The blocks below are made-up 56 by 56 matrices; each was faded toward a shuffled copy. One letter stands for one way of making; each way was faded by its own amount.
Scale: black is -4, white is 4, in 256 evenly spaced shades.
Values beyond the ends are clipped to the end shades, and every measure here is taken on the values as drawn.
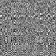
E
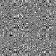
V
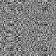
E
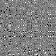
V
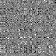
V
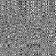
E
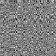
E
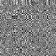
E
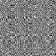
E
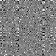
V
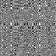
E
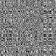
E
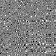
V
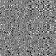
V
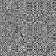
E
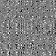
V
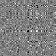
E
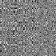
E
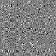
V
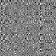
E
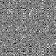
V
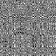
E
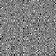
V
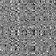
E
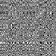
E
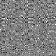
V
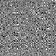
V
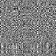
E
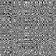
E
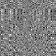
E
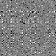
V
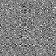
V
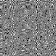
V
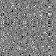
V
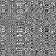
E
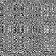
E
